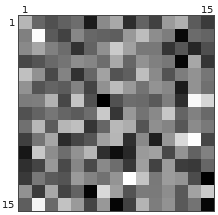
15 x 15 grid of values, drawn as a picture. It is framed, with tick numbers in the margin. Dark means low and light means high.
The halves do not mirror each other. The grain is fine, like static. No overall slope runs across the table. The values follow a bell shape.
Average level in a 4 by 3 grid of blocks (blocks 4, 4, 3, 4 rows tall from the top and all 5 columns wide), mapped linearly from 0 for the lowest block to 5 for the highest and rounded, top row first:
3 4 0 | 3 3 5 | 4 2 5 | 3 4 2
